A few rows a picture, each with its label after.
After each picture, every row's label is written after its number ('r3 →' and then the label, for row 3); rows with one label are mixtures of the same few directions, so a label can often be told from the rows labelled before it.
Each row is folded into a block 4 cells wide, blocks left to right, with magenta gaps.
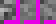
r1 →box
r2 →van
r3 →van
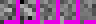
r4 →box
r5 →van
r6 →box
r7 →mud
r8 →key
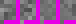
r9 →box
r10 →box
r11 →mud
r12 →key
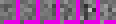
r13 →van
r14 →box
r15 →key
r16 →box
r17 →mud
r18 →mud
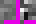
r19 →box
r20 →box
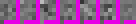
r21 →mud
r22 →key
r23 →van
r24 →van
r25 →van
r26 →van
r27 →van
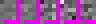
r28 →key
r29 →van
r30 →key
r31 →key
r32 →van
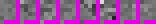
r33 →mud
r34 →van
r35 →box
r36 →box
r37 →key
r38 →key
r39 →key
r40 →van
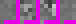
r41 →key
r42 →van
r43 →key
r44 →key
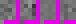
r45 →box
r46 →key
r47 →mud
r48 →mud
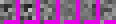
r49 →van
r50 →van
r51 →box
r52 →van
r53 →key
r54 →box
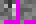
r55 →key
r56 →box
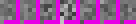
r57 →van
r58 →mud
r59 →van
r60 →mud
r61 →box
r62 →van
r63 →mud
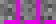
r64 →van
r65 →mud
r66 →van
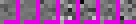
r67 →van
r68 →key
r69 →key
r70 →van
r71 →key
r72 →van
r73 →mud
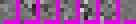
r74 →van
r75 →key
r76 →van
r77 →box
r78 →box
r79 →mud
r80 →box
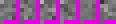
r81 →key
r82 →box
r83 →key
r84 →van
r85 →key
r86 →van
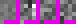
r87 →mud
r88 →key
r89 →box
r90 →mud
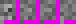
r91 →van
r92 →box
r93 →box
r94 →mud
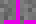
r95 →box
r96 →mud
